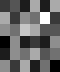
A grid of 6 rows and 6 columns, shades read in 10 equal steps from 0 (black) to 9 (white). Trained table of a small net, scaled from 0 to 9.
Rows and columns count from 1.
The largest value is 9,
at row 2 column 5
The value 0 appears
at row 4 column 1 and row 6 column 6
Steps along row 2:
down up down up down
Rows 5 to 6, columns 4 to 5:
6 3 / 1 4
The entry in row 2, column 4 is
4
